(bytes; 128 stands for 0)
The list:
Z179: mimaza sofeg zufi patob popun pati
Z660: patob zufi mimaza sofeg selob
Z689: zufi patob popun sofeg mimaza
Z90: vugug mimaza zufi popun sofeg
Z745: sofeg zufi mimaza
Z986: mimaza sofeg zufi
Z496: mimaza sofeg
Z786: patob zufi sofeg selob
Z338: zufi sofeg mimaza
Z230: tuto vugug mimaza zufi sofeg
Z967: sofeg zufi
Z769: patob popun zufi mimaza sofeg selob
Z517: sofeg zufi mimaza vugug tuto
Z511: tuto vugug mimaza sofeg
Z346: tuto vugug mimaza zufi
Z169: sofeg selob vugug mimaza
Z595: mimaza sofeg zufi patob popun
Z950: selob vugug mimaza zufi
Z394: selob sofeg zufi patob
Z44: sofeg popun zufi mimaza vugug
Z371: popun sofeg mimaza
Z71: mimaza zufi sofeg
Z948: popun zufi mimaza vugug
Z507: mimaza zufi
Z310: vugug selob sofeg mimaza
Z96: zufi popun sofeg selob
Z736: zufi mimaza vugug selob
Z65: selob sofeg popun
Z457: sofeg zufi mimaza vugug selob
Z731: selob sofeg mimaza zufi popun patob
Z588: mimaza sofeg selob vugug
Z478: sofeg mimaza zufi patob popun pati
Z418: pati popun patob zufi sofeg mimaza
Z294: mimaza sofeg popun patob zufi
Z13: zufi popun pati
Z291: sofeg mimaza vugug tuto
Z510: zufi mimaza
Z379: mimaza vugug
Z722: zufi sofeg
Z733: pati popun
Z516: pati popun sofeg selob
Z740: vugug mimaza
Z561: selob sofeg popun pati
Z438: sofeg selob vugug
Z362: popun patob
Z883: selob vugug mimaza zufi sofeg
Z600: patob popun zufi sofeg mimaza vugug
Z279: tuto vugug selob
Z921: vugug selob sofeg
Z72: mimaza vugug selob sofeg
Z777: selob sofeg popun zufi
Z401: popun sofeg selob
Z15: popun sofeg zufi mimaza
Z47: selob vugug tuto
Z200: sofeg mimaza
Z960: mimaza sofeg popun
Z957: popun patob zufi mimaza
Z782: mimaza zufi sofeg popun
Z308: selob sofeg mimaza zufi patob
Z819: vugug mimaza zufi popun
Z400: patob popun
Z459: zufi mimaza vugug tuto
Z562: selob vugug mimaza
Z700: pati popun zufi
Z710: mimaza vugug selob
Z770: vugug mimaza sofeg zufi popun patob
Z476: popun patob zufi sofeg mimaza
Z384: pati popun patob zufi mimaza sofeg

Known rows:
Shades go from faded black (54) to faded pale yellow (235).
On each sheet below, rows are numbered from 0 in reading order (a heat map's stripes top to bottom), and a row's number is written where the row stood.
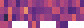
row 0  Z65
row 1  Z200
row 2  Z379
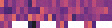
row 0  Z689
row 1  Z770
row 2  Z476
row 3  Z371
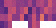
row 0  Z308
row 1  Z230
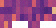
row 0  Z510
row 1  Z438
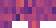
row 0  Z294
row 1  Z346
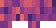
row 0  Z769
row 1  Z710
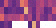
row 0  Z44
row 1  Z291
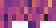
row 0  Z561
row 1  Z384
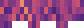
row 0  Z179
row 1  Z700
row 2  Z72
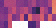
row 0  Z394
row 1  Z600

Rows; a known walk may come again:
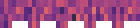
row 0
Z921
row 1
Z511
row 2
Z660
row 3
Z777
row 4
Z230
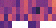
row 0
Z819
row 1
Z600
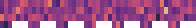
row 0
Z90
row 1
Z294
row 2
Z948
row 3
Z394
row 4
Z200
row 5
Z595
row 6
Z476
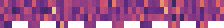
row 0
Z379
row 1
Z438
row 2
Z291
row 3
Z496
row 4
Z96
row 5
Z44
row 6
Z47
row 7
Z457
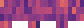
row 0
Z279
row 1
Z371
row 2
Z516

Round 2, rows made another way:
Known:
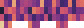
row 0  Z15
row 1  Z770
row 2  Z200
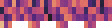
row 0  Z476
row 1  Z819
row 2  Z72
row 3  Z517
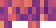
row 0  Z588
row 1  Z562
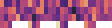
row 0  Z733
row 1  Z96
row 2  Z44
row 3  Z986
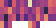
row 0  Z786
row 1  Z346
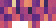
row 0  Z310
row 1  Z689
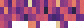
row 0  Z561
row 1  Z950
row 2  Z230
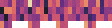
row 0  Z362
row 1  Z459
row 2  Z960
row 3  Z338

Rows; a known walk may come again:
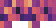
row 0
Z921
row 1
Z722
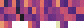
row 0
Z819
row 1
Z308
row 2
Z600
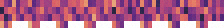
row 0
Z371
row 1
Z782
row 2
Z379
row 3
Z507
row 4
Z13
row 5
Z689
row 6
Z438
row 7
Z786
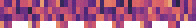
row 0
Z457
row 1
Z476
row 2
Z400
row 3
Z169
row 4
Z517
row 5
Z588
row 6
Z700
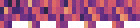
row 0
Z478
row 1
Z230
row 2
Z516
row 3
Z71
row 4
Z496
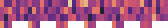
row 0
Z660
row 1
Z731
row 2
Z310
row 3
Z736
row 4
Z279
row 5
Z47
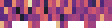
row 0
Z90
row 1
Z459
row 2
Z96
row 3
Z418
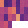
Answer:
Z733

